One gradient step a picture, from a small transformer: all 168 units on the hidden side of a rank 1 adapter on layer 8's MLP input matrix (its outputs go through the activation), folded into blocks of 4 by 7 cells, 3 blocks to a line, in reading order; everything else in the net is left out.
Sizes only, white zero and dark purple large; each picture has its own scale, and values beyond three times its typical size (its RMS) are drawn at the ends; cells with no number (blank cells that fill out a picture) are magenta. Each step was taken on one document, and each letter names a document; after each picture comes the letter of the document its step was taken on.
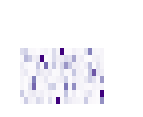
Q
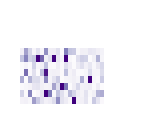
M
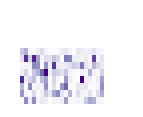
M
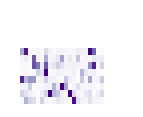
M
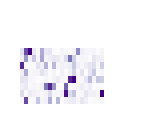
Q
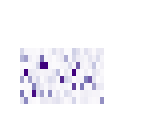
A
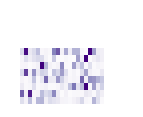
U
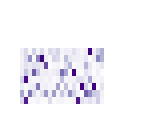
A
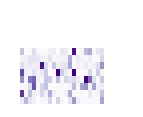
A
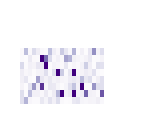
A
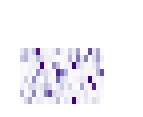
U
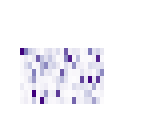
U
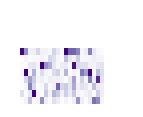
U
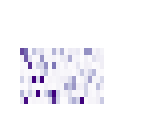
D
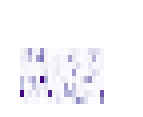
A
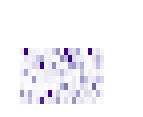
U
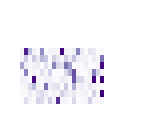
Q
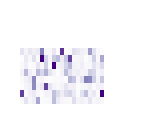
Q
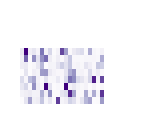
Q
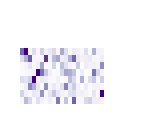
Q
